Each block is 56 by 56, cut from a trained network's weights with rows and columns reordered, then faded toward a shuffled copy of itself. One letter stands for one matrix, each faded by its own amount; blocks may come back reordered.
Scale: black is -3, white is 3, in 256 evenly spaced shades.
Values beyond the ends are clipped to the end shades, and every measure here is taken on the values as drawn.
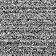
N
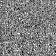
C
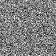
C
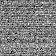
N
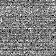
N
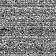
N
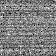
N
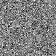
C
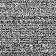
N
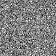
C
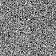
C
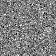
C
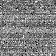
N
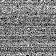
N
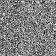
C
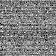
N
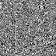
C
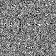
C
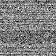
N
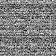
N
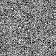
C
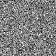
C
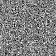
C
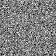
C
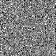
C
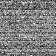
N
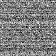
N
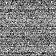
N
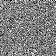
C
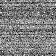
N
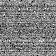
N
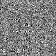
C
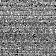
N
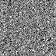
C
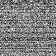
N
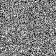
C
